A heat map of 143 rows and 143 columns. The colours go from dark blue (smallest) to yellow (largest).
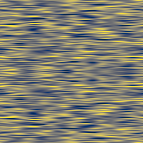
Mirror symmetry: top to bottom. Average level on the scale: 50%. Slope: none. Grain: streaks across.
